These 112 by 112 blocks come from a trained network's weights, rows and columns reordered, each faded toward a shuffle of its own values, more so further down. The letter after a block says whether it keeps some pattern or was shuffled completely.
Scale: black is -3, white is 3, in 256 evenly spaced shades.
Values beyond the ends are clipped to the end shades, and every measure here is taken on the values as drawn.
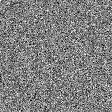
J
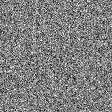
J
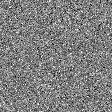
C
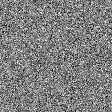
J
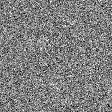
J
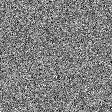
C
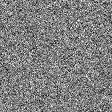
J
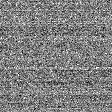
J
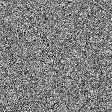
J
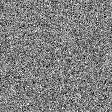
C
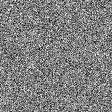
J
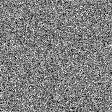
C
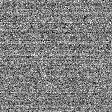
J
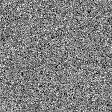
C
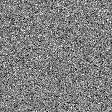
C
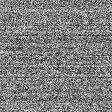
J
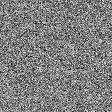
C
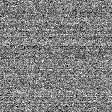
J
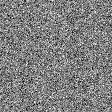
J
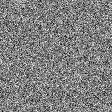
J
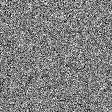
J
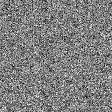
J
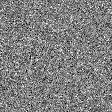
C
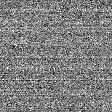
J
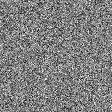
J
